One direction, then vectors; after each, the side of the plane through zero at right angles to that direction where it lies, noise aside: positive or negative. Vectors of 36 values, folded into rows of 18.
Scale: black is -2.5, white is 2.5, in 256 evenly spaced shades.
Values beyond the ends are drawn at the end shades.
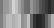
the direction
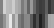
positive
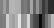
positive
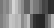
positive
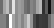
positive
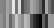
positive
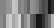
positive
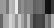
positive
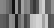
negative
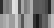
positive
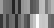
negative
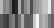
negative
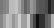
positive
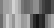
positive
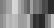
positive
